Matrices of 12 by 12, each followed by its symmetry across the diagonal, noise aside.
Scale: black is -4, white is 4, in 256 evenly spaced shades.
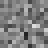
antisymmetric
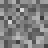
symmetric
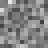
symmetric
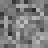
symmetric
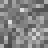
symmetric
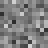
antisymmetric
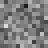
antisymmetric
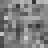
antisymmetric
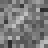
symmetric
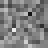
antisymmetric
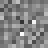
symmetric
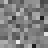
antisymmetric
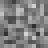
antisymmetric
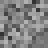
symmetric
